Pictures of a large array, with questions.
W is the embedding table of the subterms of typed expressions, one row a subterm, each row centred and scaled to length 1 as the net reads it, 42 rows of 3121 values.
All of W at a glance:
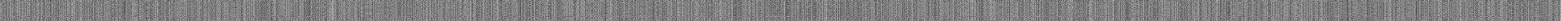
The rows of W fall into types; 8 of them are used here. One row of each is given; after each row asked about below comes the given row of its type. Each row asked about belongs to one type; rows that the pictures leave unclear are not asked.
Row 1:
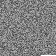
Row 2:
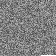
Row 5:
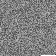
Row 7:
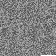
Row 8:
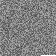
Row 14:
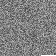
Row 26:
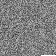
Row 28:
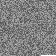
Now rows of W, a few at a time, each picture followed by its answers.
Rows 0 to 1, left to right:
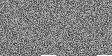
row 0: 5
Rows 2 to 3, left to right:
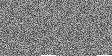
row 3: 1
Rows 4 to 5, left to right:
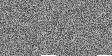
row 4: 14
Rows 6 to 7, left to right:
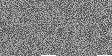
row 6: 28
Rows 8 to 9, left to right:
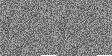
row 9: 8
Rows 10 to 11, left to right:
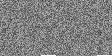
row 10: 7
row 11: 2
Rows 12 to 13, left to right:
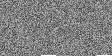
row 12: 7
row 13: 28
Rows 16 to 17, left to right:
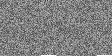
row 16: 2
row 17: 28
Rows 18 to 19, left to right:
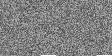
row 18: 5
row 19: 8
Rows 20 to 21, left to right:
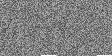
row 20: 7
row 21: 8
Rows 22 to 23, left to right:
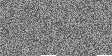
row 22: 8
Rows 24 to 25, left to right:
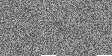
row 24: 14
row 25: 28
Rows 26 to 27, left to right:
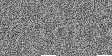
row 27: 7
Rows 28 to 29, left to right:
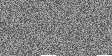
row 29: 1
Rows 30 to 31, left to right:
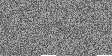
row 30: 5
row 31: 28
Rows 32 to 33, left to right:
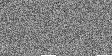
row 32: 26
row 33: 28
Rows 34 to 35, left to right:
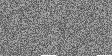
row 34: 5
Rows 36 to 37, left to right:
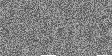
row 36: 8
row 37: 7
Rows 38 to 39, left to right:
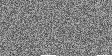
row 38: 1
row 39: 2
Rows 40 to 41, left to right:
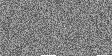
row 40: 8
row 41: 1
